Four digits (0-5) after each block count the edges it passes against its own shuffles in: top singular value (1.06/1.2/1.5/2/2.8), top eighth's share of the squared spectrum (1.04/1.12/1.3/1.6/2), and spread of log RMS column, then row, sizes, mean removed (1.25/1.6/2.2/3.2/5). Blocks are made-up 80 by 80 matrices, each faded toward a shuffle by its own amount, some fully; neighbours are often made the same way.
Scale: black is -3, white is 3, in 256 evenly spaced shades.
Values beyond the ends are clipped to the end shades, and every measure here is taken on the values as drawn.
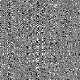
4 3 3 1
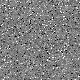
0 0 0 0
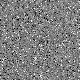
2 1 1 0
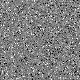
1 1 0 0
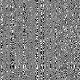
4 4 4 1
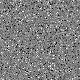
1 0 0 0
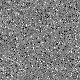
0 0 0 0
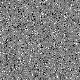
2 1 1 0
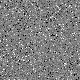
0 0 0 0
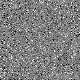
2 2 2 0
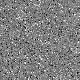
1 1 0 0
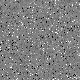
0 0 0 0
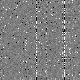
4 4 2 0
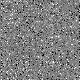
3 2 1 0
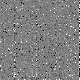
4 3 2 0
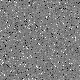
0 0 0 0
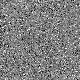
0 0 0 0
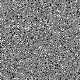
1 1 0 0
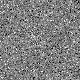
0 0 0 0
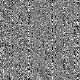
2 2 4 0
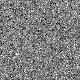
0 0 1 0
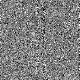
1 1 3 0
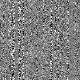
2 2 4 0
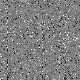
3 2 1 0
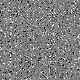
2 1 1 0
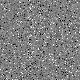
1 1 1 0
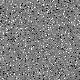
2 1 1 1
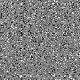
4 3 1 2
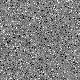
1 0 0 0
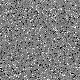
1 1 0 0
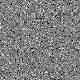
4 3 1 1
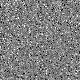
0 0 1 0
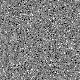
0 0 1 0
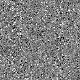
1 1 2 0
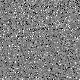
1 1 0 1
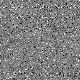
1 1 0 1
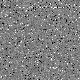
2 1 0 1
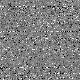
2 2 0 3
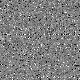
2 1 0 2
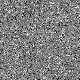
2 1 0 0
